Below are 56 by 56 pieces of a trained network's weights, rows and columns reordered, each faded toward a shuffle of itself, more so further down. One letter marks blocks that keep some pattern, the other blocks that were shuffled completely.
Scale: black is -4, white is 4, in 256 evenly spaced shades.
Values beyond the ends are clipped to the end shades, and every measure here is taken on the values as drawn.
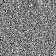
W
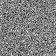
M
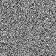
W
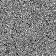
M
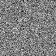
W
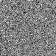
M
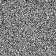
M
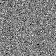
M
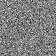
M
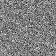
M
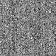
W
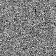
M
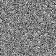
M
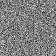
W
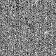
W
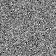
M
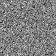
M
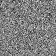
M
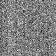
W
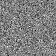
M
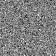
M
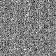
W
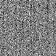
W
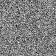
M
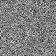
M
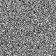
M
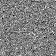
M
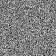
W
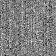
W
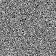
M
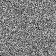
M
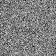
M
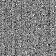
W
